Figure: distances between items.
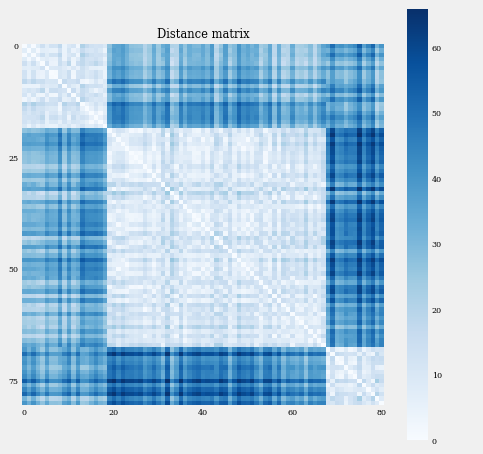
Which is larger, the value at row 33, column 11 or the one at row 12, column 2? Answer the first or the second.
the first
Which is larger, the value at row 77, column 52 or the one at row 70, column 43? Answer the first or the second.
the first
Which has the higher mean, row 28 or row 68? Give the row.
68
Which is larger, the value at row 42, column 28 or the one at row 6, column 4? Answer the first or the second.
the first
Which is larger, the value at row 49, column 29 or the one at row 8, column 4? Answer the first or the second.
the second
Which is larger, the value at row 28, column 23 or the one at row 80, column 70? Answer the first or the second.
the second
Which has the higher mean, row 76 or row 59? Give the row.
76
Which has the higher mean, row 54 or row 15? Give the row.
15
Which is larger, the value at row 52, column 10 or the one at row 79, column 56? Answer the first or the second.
the first
